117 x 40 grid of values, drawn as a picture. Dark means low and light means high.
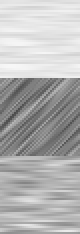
The table splits into 3 rows of 1 panel. Panel 1,1: very high, streaked across, faint in contrast. Panel 2,1: middling, slanting up to the right. Panel 3,1: high, streaked across.
